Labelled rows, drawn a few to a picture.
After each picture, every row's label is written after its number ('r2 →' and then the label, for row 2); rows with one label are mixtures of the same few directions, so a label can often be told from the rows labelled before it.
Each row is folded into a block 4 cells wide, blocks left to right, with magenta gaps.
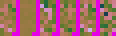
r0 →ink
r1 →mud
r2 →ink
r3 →ink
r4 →ink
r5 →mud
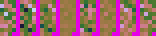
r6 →mud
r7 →ink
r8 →ink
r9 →mud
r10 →ink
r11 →mud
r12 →ink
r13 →mud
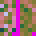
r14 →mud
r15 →ink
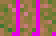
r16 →ink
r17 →mud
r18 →mud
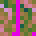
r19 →ink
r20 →ink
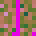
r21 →mud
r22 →mud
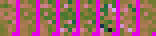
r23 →mud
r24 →mud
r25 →mud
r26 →mud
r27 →mud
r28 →ink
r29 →ink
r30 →mud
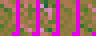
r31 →ink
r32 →ink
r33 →ink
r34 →ink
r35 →ink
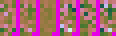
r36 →mud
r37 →ink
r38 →ink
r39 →ink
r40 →mud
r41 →ink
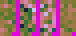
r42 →mud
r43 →ink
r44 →mud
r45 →ink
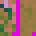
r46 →ink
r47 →ink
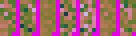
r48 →mud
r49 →ink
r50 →mud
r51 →mud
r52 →mud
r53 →mud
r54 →ink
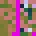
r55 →mud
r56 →ink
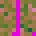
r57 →mud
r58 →ink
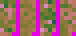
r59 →ink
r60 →mud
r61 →mud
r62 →mud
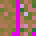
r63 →mud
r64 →mud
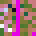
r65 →ink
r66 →mud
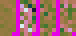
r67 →ink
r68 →ink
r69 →mud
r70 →ink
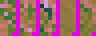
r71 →mud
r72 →ink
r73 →ink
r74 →ink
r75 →ink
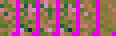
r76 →mud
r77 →ink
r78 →ink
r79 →ink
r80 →mud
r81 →ink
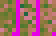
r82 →mud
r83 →mud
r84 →mud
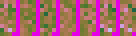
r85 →ink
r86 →mud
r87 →mud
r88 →ink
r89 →mud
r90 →ink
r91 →ink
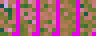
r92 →ink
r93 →mud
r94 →mud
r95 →mud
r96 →mud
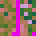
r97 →mud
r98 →mud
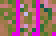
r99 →mud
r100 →mud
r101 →ink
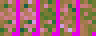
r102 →mud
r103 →mud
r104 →mud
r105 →ink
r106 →mud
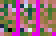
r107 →ink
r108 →ink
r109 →ink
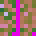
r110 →mud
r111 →mud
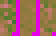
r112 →mud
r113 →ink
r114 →ink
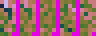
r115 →ink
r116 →ink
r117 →mud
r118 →ink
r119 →mud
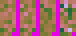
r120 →mud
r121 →mud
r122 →ink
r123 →ink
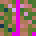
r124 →ink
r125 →mud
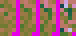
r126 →mud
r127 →ink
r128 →ink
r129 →ink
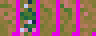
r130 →mud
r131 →mud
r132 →ink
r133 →ink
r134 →mud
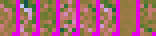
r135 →ink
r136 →ink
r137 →mud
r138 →mud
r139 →ink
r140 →ink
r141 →mud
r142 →ink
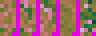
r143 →mud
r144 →ink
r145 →ink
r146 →ink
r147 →mud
